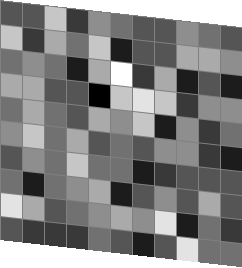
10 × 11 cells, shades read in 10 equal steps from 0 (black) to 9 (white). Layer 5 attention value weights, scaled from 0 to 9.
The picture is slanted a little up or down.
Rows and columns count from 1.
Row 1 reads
3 3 7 2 5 4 3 3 5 4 3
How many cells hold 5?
16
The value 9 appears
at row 3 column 6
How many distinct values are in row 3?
7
